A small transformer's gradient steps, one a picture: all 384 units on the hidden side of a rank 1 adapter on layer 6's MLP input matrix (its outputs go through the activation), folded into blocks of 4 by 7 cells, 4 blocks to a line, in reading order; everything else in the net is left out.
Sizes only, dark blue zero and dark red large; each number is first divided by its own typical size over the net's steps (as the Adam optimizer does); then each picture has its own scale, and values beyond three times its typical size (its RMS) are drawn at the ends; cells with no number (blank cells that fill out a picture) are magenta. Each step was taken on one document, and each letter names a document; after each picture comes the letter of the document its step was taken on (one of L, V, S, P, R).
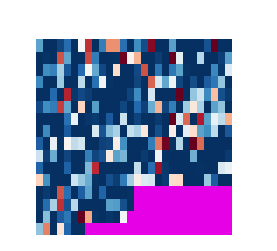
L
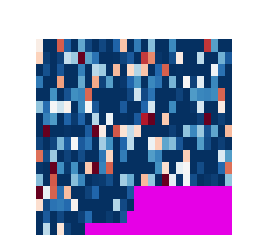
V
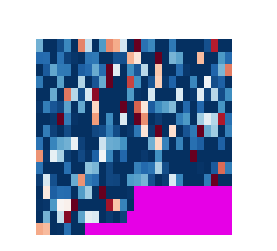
L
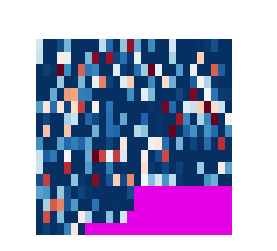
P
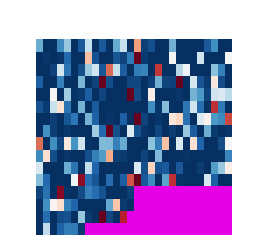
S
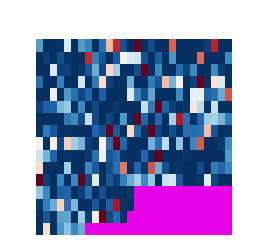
S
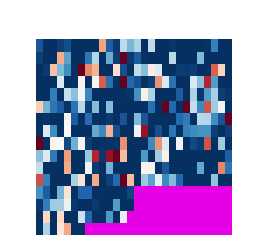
P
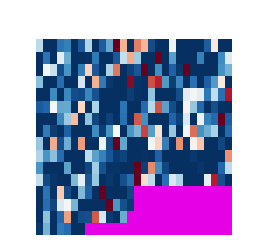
L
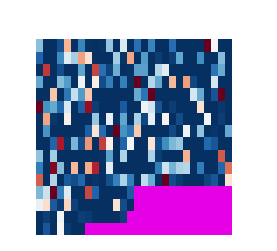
V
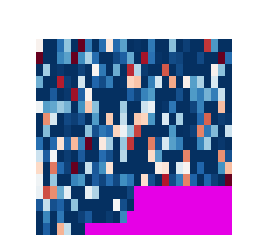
V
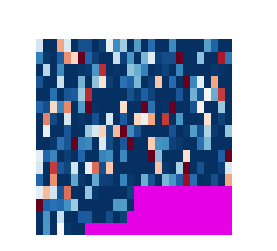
V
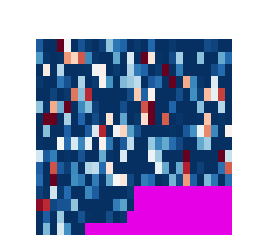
V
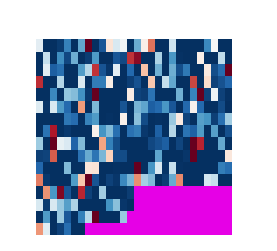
L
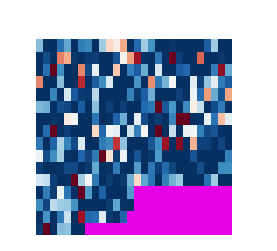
L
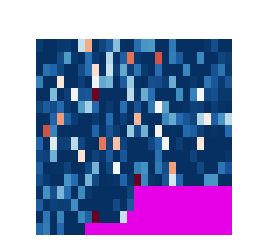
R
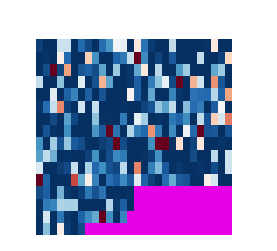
S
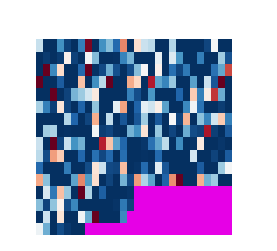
L
